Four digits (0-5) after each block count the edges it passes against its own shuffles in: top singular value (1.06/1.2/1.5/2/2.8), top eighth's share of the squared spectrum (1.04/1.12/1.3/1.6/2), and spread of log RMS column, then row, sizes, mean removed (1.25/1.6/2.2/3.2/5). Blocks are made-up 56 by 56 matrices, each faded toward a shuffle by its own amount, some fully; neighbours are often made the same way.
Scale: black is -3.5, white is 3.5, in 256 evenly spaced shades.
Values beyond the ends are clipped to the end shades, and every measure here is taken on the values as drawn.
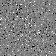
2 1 0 1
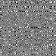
4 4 2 3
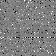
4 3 0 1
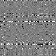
4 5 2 3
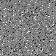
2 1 0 0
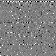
4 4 0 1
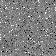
0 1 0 0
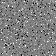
0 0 0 0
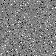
0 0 0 0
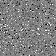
3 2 0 1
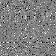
3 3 1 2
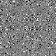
3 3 2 2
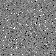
1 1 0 0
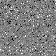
3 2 0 1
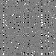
4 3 2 2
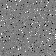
0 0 0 0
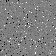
0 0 0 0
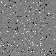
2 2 0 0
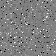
3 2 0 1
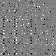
4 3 1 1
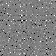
3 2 0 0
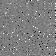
3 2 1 0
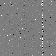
4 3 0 0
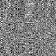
4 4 2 2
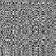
4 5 3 2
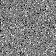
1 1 0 0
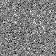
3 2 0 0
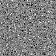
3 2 1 0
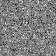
0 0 0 0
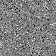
2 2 0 0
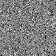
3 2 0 1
